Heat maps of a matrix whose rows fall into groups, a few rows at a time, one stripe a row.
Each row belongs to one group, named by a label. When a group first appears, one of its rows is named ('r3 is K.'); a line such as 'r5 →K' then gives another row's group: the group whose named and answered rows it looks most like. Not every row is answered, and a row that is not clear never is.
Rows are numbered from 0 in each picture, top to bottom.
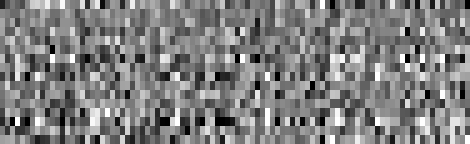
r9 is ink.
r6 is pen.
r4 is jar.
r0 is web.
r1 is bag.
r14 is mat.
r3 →pen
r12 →jar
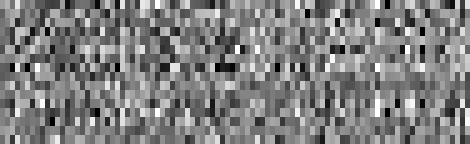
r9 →jar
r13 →ink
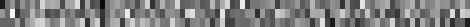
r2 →web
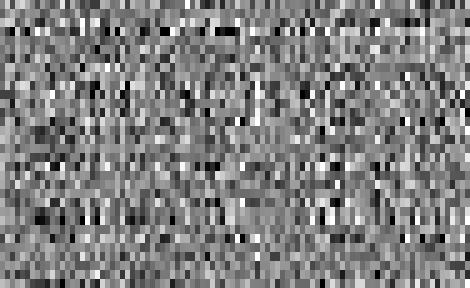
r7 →jar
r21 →mat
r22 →bag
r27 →mat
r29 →ink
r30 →mat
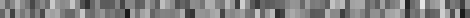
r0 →pen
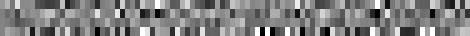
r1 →mat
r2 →bag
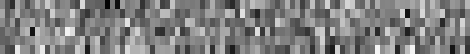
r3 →mat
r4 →web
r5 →web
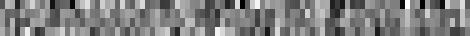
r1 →bag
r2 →bag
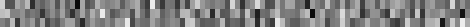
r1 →ink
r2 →bag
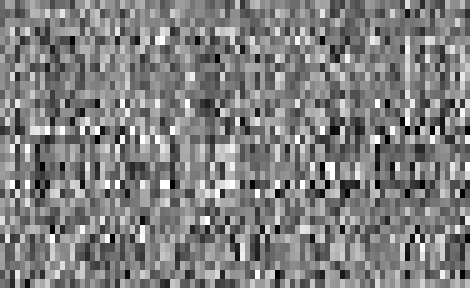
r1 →web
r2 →jar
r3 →jar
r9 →bag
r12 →bag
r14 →web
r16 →jar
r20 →jar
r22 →jar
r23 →bag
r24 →ink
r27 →pen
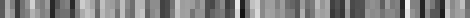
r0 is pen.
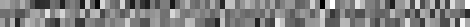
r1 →web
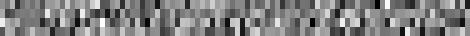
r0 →mat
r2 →ink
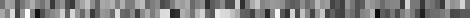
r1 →jar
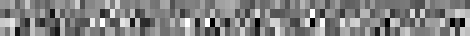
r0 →jar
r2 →ink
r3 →bag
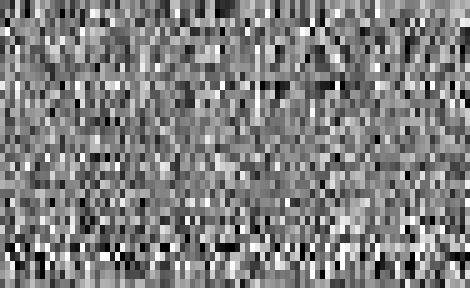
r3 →ink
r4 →web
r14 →pen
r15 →mat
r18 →jar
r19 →pen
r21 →web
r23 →pen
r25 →pen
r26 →mat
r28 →ink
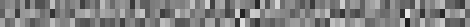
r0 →ink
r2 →pen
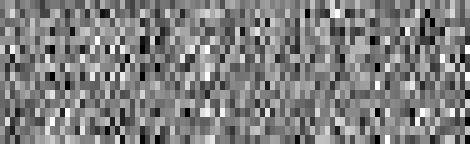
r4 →mat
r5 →ink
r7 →mat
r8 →ink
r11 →ink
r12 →mat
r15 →mat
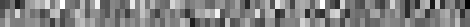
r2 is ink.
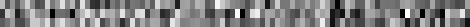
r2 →web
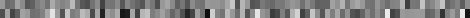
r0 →pen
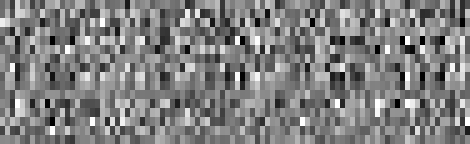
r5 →mat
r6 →bag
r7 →bag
